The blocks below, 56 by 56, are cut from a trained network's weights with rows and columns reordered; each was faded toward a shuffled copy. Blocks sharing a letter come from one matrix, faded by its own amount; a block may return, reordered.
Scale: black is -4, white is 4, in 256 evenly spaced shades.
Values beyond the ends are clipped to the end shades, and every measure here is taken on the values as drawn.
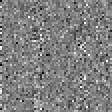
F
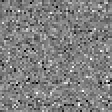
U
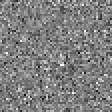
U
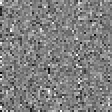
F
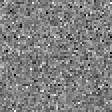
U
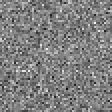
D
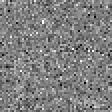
U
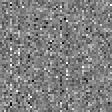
F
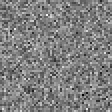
D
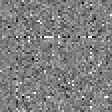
F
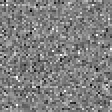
U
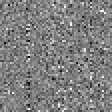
F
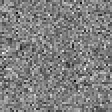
D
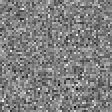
D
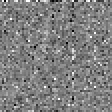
F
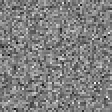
D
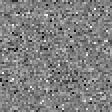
U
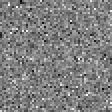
U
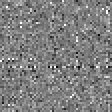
F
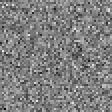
D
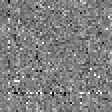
F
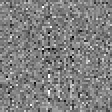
F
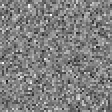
D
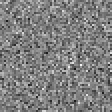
D
